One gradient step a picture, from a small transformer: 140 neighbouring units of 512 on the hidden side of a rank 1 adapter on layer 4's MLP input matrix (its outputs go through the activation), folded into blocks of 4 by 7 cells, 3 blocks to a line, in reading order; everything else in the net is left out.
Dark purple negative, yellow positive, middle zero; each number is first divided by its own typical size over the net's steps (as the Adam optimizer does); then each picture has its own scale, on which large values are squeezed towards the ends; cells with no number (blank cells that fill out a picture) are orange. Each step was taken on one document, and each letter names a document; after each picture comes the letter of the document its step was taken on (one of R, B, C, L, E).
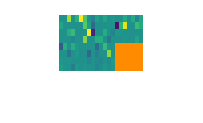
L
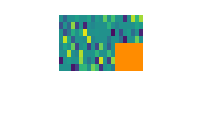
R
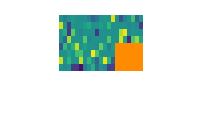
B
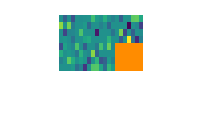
B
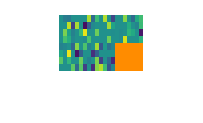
R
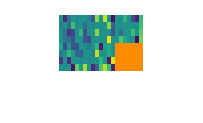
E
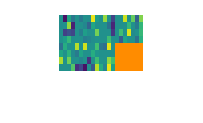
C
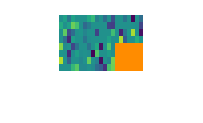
E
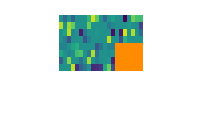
E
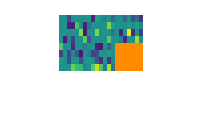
R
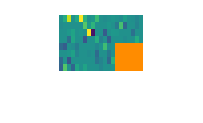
L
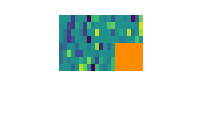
R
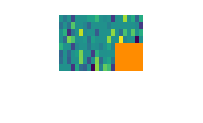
E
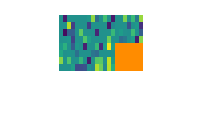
C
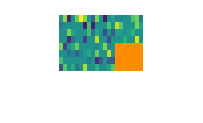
L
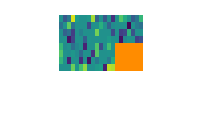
C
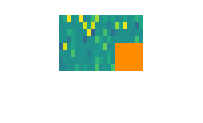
L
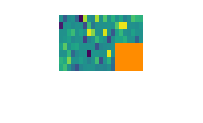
L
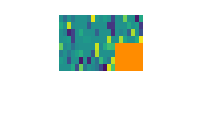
C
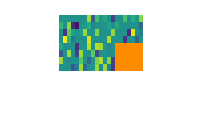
R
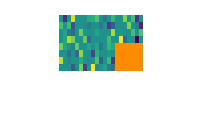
E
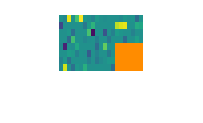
L
